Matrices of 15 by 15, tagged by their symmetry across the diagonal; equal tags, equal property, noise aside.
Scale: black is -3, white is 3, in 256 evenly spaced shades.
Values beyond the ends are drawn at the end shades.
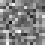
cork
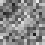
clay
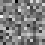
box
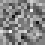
clay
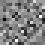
clay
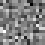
box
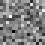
cork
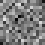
clay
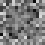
clay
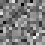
clay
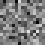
cork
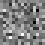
box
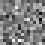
box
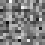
box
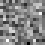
cork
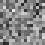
cork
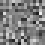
box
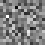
box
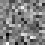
cork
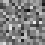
box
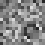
clay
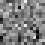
cork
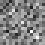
clay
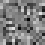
clay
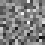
cork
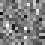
cork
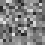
box
